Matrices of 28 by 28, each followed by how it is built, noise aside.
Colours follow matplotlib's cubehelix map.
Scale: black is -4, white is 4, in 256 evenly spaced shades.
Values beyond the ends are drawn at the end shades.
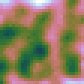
smooth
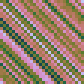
Toeplitz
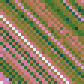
Toeplitz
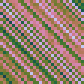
Toeplitz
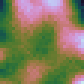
smooth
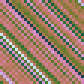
Toeplitz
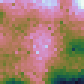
smooth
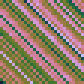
Toeplitz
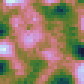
smooth
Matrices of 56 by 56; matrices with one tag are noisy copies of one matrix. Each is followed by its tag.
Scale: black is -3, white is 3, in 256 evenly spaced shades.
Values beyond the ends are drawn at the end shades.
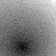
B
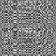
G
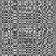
G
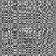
G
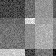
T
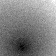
B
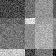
T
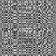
G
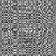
G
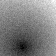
B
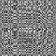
G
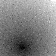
B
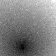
B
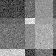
T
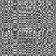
G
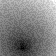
B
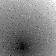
B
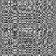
G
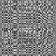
G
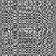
G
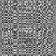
G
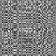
G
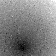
B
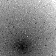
B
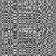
G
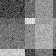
T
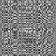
G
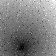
B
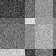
T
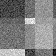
T
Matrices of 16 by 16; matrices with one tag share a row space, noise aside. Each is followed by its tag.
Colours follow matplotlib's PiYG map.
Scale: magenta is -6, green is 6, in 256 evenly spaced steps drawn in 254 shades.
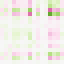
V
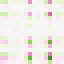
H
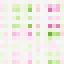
V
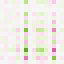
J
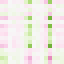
H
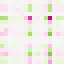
H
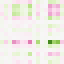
V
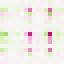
H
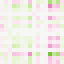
V
